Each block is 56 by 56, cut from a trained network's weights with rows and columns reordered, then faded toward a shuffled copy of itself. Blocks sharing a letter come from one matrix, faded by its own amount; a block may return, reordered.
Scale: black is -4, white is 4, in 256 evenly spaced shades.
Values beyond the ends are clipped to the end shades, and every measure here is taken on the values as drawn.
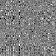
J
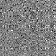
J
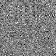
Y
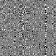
J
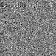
Y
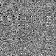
Y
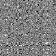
J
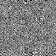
Y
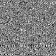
Y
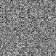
Y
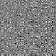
J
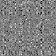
J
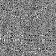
Y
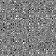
J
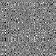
J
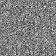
Y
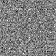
Y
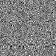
Y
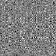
J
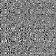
J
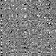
J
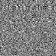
Y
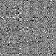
J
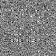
Y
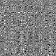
J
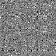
Y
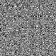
Y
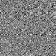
Y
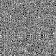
Y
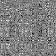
J
